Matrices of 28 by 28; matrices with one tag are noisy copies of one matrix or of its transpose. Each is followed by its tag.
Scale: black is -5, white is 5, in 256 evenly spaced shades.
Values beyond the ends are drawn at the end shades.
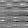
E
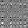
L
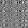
L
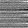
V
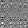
L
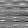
E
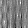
E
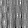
E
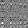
L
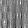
E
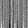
V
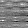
E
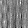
E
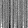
V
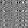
L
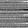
V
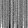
V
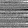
V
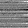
V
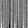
V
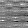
E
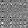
L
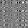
L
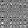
L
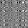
L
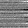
V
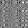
L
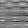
E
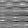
E
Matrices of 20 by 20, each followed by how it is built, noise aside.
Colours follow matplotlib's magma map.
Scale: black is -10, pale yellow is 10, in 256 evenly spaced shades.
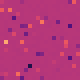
sparse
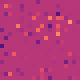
sparse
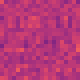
low rank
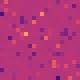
sparse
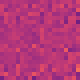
low rank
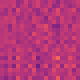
low rank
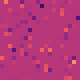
sparse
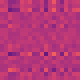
low rank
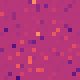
sparse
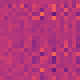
low rank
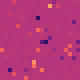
sparse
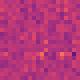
low rank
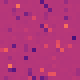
sparse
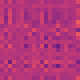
low rank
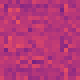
low rank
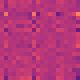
low rank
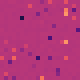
sparse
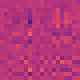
low rank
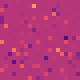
sparse
